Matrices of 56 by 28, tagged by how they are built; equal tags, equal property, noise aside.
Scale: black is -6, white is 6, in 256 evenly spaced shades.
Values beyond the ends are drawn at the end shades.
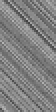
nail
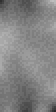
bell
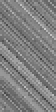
nail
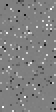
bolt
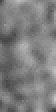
bell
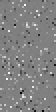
bolt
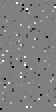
bolt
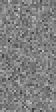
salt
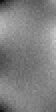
bell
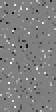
bolt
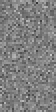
salt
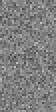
salt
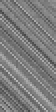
nail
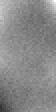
bell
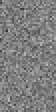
salt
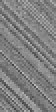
nail
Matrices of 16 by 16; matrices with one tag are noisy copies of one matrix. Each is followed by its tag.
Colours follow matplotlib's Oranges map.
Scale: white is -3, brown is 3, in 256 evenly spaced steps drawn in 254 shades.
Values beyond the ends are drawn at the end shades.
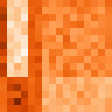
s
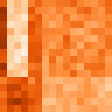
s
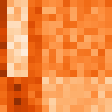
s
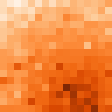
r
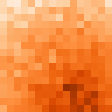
r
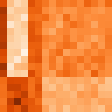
s
